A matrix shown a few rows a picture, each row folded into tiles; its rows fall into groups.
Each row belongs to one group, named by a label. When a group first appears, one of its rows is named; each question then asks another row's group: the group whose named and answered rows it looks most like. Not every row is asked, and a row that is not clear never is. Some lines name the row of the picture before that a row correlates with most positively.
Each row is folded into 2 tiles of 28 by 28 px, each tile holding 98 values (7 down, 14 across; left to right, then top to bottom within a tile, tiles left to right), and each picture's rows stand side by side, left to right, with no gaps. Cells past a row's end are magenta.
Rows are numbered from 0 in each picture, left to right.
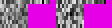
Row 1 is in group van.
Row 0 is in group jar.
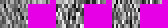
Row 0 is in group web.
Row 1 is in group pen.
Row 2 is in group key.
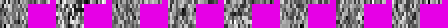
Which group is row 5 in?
pen
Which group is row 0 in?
key
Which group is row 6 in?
key
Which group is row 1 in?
pen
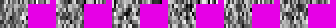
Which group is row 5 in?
pen
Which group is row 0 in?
key
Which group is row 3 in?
pen
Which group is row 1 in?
jar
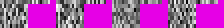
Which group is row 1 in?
jar
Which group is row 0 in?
pen
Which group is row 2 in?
jar
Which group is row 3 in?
key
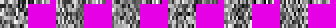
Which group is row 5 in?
key
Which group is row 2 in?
jar
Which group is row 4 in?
pen
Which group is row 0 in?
pen
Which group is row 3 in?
van
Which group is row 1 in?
jar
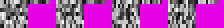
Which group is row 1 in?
van
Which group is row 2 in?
van
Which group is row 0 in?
van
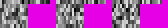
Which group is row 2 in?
van
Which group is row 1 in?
pen
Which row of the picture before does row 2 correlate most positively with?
2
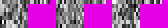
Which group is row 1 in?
key
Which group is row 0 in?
jar
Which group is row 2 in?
pen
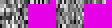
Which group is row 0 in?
jar
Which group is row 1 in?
key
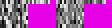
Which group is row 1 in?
key
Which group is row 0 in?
web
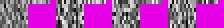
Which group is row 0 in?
web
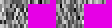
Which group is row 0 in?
pen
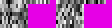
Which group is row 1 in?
pen
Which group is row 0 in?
jar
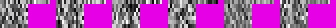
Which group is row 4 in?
web
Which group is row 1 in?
web
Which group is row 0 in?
web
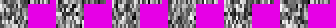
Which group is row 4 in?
jar
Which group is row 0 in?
jar
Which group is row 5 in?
jar
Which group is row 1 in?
van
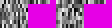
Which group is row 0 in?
key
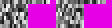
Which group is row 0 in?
pen
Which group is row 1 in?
pen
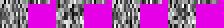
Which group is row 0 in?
key
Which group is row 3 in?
van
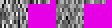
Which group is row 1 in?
key
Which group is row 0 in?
key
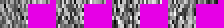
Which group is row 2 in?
web
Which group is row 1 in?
web
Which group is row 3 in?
van
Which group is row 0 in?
web
